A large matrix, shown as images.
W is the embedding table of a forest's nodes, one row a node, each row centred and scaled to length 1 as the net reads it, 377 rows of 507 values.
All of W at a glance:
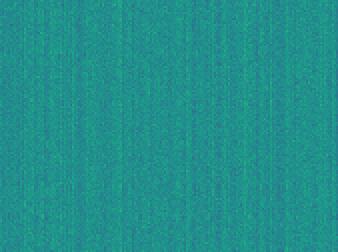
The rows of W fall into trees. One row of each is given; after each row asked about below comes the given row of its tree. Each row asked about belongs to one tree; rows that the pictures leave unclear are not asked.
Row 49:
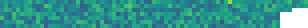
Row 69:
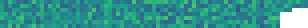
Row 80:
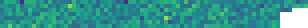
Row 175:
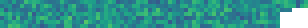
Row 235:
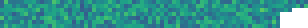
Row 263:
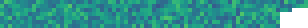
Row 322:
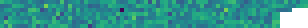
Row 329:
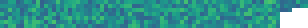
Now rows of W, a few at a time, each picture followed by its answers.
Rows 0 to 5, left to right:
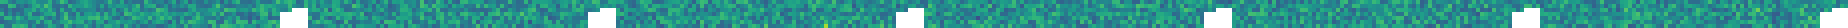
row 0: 175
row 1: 49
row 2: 235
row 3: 235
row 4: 80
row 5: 175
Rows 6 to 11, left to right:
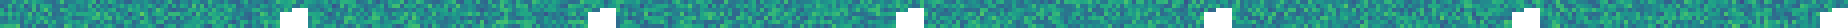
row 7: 175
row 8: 175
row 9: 69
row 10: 49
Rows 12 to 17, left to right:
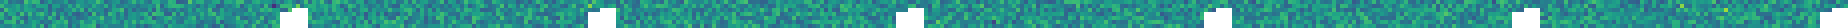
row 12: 49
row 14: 235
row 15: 69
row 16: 329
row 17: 329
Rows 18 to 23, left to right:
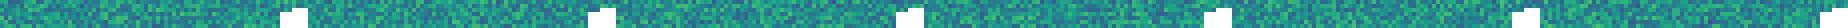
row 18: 235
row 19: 80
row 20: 80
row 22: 329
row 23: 235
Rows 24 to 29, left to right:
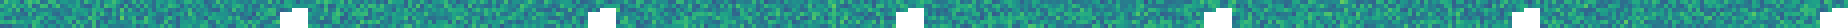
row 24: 49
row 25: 80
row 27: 175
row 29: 49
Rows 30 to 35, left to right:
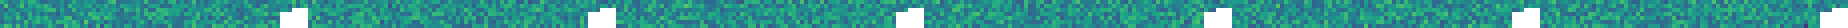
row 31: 235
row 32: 329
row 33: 329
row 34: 49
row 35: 329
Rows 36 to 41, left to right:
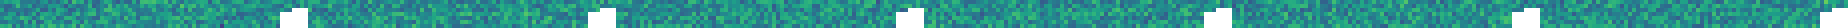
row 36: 69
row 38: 69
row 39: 175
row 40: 329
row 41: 235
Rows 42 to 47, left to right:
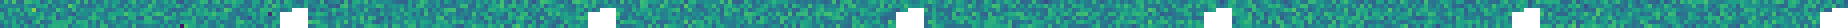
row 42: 49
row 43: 329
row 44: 49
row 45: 175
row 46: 175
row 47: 69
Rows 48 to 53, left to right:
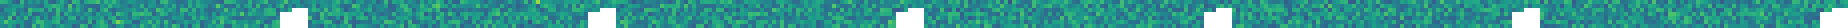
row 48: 322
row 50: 322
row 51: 80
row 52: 175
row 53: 49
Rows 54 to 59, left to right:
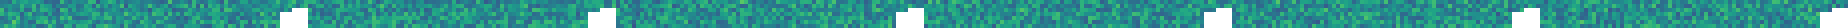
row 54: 175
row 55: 175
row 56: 235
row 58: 322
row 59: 329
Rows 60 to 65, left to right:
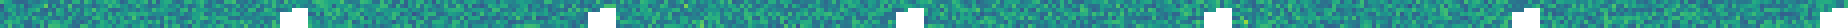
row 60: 322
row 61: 80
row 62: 49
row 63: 175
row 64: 329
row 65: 175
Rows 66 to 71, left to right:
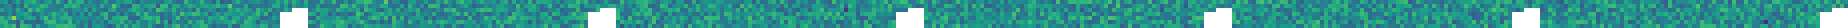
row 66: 235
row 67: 329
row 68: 49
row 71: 329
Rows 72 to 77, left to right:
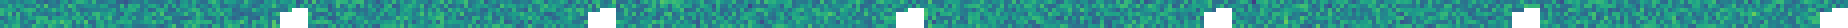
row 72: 175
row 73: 49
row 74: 329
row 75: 235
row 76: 80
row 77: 329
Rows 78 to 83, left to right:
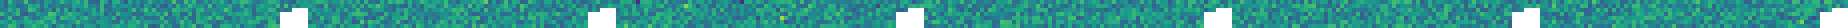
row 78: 329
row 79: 80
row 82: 80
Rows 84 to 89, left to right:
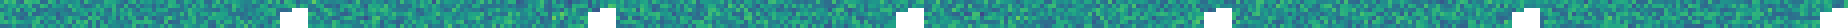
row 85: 263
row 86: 49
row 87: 329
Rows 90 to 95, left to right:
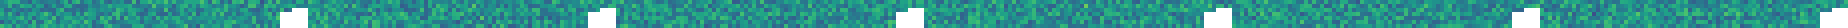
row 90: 69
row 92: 175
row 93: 235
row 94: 80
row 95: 175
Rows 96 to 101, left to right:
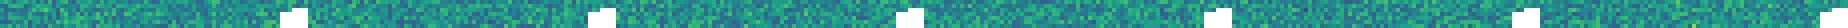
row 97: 235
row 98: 49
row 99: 69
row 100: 69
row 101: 322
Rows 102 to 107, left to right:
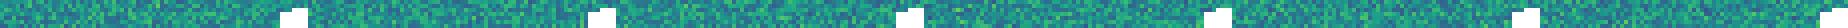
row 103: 235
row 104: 263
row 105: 322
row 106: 49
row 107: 49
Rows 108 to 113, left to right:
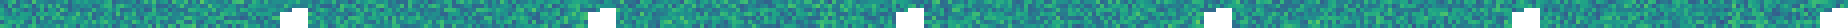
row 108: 69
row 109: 329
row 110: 235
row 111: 329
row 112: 49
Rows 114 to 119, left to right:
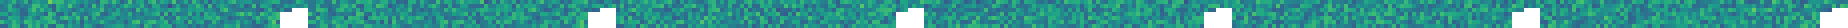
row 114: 329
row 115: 329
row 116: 49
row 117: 69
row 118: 49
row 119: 263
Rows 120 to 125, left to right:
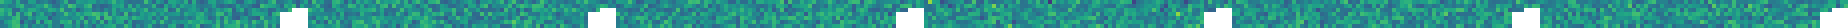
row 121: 235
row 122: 69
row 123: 263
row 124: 263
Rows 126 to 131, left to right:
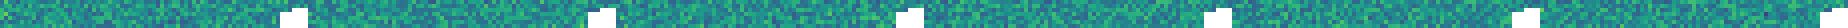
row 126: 235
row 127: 329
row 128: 263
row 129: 329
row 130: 329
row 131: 69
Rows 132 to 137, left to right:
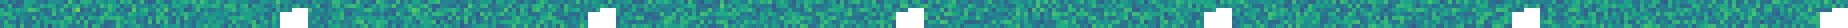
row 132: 235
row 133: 235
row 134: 69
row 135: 49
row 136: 263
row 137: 329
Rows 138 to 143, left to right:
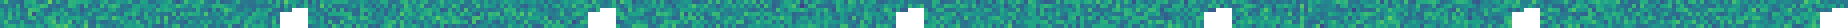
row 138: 235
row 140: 263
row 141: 69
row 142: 322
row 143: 329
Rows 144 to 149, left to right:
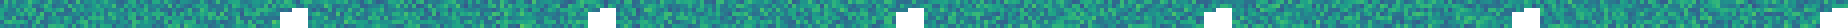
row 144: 49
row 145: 175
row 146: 329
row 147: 80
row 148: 235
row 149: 263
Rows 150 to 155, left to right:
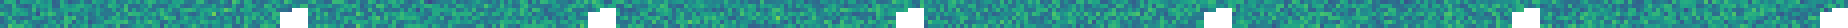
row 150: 263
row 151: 175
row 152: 175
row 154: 175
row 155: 69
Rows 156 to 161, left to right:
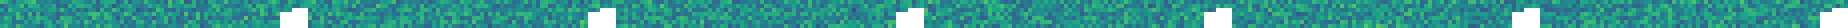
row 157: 49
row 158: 175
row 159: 263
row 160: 80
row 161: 69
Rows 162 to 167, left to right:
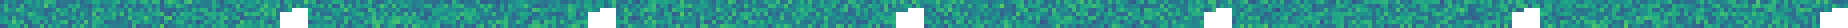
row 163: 175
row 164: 329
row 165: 49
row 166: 69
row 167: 235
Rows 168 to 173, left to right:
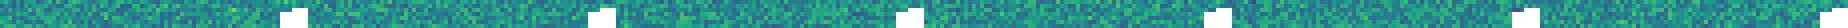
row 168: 235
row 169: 80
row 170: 175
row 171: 69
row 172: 329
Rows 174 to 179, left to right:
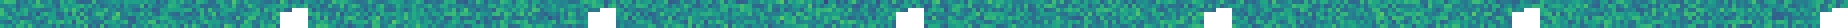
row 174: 263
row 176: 69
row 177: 329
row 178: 80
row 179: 175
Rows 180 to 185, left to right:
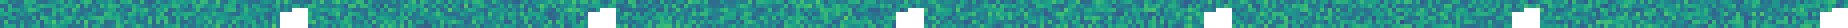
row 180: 235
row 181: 49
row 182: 69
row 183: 263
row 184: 80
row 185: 175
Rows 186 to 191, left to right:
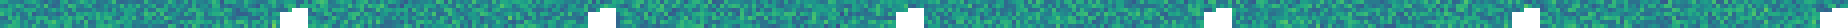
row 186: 175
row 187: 80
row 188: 175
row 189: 49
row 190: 235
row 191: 329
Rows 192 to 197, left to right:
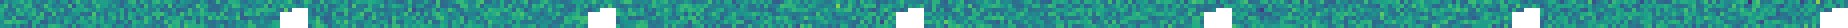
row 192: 49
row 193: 329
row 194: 263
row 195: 329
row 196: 69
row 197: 69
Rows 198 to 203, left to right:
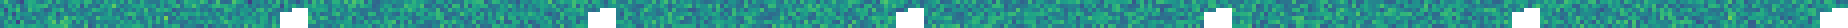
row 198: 235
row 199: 49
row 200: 329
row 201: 69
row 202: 175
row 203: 49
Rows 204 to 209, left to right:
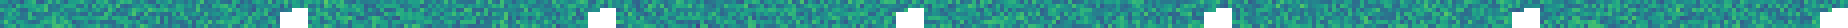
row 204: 235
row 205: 175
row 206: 329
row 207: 175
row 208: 329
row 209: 322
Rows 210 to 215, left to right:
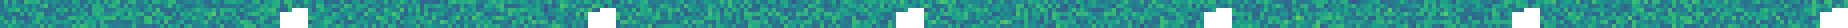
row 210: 49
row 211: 69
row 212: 49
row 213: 49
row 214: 175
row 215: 49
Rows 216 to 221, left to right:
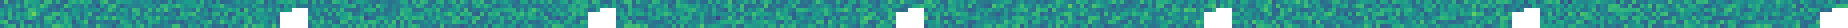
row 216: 235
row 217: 49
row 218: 263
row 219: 49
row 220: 329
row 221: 80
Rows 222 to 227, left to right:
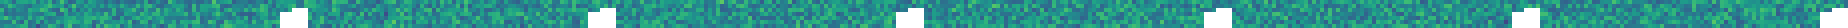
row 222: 175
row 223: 49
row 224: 329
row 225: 329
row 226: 80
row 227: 69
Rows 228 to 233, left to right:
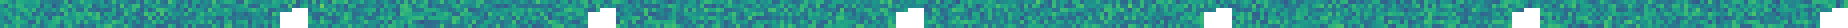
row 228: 175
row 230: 322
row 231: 329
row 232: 175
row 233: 175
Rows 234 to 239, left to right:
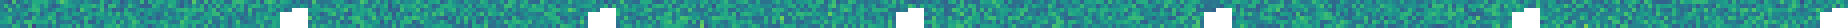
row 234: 329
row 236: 235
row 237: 329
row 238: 175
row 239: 69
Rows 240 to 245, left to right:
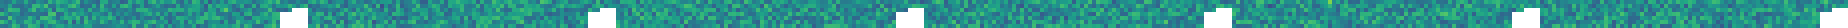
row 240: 329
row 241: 69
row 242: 80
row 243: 80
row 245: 263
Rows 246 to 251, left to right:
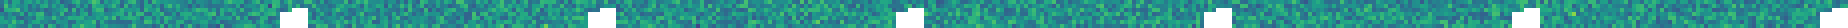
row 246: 49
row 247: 329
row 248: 329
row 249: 235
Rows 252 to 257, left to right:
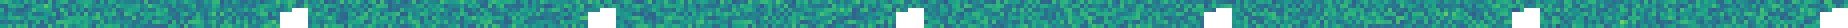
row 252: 175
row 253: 69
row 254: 69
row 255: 80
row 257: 49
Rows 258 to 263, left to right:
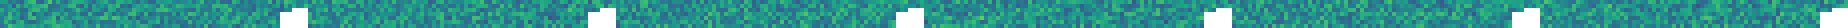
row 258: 235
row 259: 49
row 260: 49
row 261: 69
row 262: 49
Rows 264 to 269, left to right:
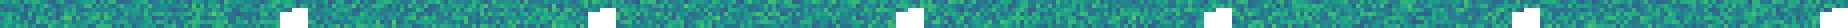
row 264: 175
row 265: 235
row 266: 49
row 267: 49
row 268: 263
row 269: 69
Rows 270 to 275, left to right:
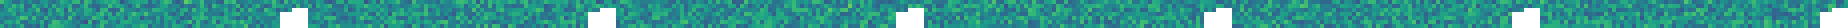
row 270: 322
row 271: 69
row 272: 263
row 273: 235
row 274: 329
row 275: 175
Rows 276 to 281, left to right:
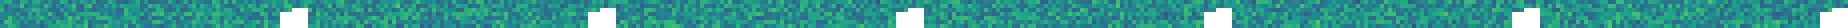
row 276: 175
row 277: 175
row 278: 322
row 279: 175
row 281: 175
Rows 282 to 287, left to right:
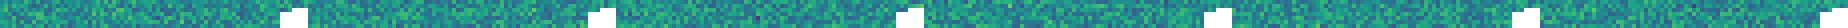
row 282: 49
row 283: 175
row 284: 80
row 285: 235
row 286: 175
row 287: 49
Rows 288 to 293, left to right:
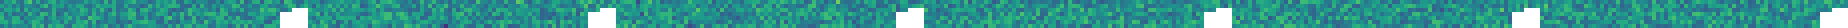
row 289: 175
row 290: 80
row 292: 235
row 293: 49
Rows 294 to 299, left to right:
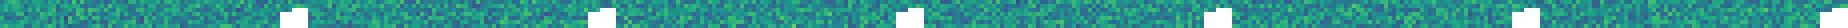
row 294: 80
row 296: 263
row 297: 69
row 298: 69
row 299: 263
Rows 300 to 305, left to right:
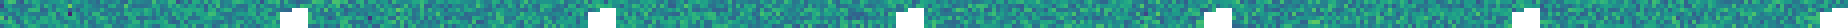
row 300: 329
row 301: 49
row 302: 175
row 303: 322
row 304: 49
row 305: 329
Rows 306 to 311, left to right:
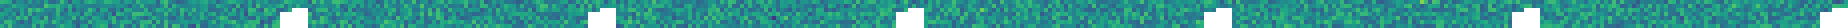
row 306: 322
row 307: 49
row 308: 49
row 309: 49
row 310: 235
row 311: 80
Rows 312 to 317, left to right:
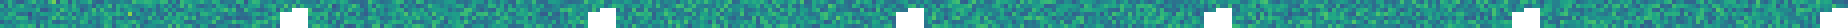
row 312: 69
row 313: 175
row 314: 80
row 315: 235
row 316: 175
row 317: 235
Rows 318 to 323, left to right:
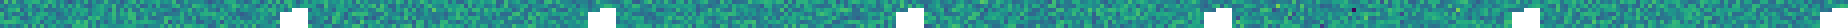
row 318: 49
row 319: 80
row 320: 69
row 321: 329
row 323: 80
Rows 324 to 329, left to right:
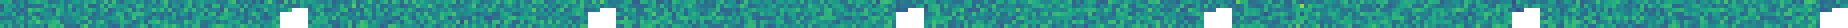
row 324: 322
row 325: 322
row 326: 329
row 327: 322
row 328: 263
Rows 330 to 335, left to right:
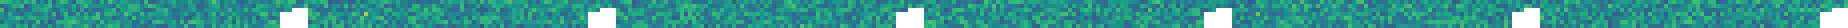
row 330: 175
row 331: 69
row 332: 263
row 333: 322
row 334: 235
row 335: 49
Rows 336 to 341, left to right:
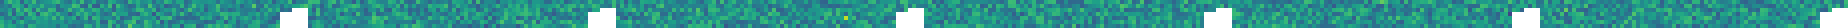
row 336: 80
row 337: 175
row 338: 49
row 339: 235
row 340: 69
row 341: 49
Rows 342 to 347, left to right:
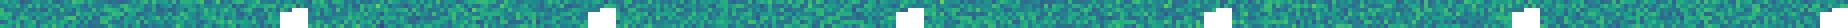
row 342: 69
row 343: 80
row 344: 69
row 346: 329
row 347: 80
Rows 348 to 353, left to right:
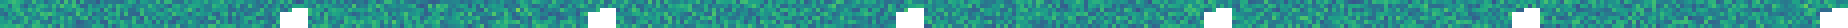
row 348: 80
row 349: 175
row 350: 80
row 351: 49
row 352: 69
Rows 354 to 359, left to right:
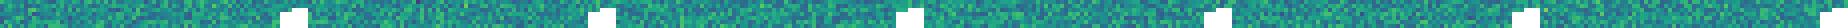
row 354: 322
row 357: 175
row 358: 175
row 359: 49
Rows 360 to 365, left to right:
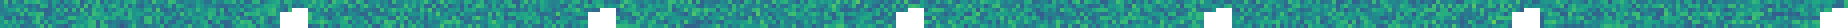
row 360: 49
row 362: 80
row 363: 329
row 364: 329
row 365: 175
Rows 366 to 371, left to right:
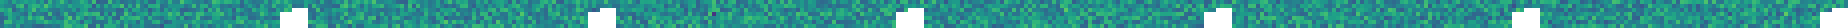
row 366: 175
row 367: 329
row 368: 49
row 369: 80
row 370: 175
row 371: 69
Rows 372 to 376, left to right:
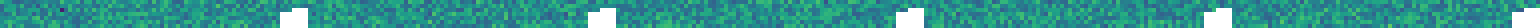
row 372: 322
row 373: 175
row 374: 69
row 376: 69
